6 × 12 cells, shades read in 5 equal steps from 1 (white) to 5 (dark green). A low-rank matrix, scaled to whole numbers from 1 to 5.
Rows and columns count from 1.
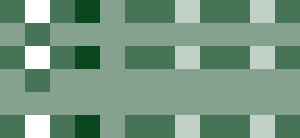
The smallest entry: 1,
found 3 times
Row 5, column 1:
3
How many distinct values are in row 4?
2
